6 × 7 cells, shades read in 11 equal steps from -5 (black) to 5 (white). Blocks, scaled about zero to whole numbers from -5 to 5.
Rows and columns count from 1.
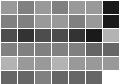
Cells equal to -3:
2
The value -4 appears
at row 1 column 7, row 2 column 7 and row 3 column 6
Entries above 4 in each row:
0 0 0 0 0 1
